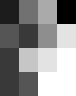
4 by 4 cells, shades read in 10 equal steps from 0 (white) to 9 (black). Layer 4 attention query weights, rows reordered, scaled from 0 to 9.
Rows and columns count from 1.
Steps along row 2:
up down down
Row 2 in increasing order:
1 4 6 7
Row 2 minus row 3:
-1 5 3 1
